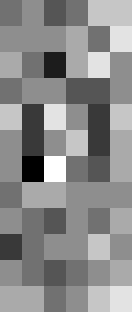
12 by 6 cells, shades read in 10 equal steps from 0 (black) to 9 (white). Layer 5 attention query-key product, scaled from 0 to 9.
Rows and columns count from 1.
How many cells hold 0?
1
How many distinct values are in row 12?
5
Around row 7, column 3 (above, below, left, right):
5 6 0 4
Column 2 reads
5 5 4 5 2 2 0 6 4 4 4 6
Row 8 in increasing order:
4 5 5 5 6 6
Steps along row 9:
down down up down up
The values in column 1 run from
2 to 7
